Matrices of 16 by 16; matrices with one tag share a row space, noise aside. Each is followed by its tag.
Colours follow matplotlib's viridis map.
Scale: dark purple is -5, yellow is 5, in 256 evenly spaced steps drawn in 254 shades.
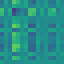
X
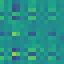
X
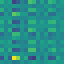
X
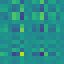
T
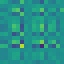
T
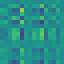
T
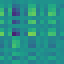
X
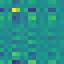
X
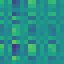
X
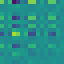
X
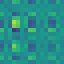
X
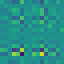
T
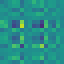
T
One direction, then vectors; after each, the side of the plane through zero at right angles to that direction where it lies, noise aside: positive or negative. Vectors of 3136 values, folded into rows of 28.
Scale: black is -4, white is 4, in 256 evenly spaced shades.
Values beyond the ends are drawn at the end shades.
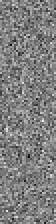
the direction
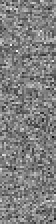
negative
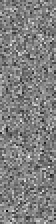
negative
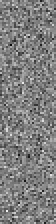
positive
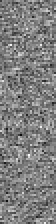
negative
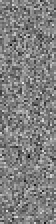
positive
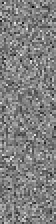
negative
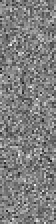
negative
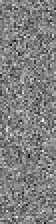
positive
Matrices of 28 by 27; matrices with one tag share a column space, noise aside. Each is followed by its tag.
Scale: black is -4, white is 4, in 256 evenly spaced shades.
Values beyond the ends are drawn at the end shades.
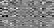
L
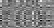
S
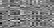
S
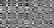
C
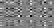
L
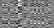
C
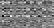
L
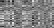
S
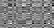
C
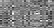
S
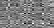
C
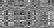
S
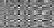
S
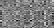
S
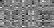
S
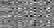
L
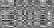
S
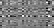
L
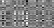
S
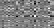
L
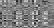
S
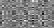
S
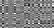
C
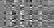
S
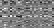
L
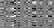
L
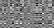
C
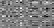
L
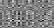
S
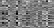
S
